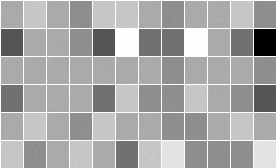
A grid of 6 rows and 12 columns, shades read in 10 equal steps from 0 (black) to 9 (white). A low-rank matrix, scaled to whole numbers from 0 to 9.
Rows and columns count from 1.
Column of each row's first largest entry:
2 6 1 6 2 8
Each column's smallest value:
3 5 6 5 3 4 4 4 5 5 4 0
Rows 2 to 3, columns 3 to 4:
6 5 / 6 6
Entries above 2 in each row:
12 11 12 12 12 12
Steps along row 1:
up down down up same down down up same up down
